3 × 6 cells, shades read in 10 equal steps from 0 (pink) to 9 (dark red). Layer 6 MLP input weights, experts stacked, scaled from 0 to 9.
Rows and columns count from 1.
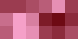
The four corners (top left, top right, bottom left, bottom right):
6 6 4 5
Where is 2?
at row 2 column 3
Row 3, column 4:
6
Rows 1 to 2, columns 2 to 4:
6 5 4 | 0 2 8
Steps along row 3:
down up up up down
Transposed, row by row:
6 3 4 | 6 0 0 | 5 2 1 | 4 8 6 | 1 9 7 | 6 7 5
